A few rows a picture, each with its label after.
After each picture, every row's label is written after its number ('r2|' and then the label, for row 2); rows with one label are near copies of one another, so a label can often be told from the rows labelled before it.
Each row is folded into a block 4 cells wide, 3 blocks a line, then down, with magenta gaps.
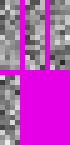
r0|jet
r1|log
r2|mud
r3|log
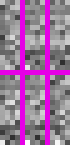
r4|log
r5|mud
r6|mud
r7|mud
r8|mud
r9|log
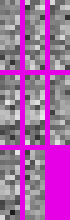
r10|mud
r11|log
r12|log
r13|mud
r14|mud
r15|log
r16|mud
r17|jet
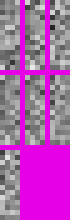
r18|mud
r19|log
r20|jet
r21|log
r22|log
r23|jet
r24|jet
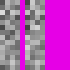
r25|jet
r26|jet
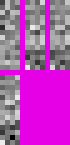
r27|jet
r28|mud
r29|mud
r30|mud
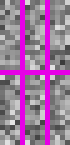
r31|jet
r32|log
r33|mud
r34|log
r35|mud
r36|log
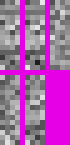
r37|mud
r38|mud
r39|jet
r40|log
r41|mud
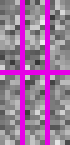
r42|mud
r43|mud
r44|jet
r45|log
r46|log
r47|log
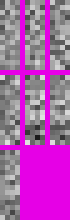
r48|jet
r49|jet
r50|log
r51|log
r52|mud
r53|mud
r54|mud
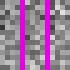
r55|jet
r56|log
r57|jet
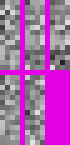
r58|jet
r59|mud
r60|mud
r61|jet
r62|log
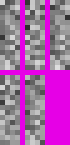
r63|log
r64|jet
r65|log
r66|jet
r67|log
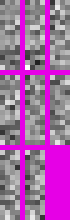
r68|mud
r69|mud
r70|jet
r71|mud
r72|jet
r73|log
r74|log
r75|log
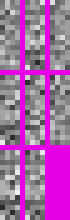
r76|jet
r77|mud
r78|log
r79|mud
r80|log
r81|jet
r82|mud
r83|mud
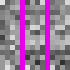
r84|log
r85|mud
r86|mud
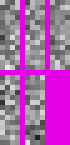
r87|log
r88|jet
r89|log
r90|jet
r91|mud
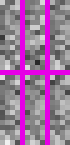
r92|log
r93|mud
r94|log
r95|log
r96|log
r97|log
